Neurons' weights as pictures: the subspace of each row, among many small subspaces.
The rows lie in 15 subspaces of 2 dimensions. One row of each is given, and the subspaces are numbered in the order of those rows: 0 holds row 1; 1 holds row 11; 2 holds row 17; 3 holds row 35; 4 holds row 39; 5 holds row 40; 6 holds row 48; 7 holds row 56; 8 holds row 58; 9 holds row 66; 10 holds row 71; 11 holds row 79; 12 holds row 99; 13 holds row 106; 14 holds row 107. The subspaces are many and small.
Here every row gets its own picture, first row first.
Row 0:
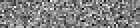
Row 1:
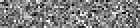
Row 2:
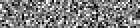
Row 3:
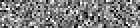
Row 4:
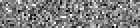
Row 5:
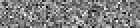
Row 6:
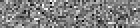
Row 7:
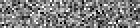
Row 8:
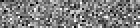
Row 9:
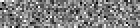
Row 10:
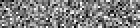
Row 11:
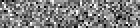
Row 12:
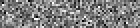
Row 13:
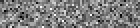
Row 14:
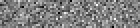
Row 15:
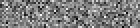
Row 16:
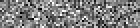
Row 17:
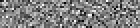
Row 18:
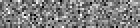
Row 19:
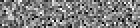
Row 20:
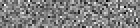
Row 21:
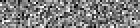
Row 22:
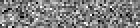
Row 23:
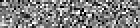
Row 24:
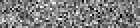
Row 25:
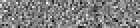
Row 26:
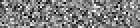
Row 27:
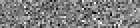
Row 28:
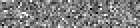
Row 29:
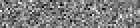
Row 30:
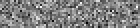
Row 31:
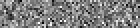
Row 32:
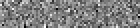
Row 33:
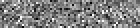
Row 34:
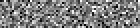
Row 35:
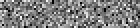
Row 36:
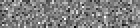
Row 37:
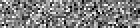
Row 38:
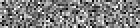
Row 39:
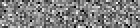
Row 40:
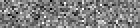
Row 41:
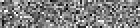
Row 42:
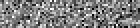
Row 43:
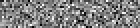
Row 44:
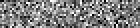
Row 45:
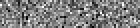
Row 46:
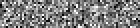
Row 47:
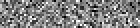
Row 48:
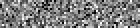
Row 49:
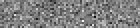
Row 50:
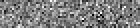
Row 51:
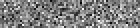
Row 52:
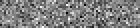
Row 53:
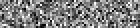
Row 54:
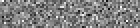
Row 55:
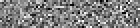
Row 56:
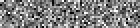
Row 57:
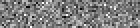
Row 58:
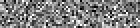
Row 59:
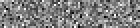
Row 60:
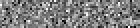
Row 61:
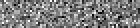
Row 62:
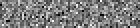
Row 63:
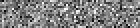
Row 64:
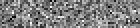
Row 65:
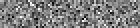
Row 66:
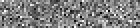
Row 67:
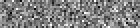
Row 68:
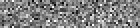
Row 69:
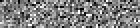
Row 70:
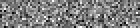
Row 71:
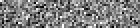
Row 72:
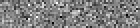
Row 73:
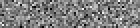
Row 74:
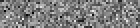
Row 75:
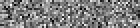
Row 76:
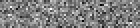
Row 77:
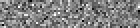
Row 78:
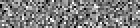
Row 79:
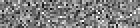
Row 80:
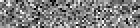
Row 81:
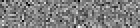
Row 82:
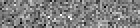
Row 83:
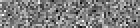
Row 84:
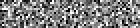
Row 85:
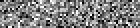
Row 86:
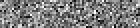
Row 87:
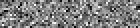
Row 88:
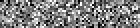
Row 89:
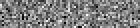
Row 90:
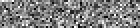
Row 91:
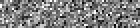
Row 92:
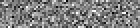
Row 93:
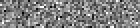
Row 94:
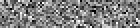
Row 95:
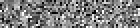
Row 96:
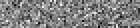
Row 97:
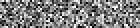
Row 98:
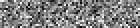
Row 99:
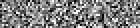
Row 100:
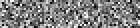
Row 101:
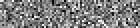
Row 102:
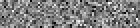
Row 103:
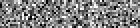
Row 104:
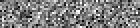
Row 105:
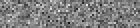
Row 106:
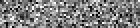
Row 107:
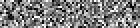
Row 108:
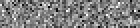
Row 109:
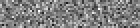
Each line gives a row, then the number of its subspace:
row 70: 12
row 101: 7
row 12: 7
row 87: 13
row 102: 8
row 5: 0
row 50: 11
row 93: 10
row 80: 14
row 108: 9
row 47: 8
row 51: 11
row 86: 6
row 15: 0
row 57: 8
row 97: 4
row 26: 0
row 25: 12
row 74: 10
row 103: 2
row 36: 3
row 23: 2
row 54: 2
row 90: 9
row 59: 9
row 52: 14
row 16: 7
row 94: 8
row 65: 7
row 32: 3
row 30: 14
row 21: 10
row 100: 1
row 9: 1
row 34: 8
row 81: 4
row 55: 0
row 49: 11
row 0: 1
